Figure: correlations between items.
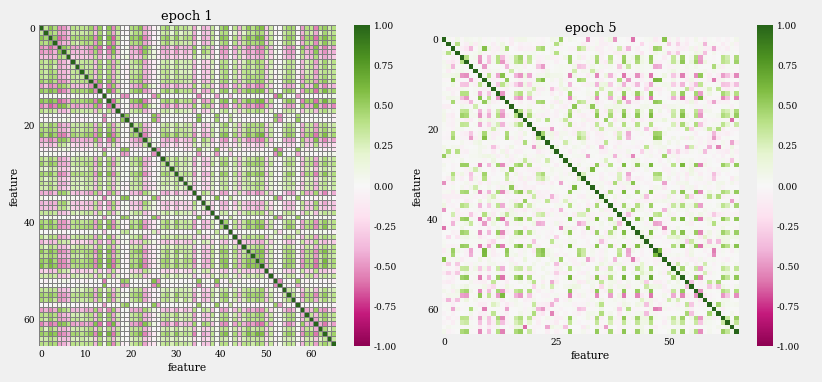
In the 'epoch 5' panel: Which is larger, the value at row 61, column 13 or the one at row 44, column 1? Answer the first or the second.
the first
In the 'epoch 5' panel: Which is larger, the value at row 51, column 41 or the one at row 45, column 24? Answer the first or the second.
the second
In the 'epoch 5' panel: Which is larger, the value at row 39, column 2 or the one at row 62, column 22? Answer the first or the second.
the first
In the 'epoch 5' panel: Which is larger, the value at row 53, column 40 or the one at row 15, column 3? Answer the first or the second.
the first
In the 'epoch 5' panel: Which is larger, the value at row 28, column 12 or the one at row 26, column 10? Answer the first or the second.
the first
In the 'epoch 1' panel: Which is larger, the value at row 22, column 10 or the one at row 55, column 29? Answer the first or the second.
the first
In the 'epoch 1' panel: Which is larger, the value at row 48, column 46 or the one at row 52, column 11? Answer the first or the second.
the first
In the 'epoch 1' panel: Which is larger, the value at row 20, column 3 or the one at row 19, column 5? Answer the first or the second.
the first
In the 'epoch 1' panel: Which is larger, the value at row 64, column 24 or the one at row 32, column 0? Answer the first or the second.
the second
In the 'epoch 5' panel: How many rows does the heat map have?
66
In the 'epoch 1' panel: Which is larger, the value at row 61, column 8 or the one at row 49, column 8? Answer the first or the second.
the second
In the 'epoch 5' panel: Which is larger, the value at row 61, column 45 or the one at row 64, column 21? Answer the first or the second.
the second
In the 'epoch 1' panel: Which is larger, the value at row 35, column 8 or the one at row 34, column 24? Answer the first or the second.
the second
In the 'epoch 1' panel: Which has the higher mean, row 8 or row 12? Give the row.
8
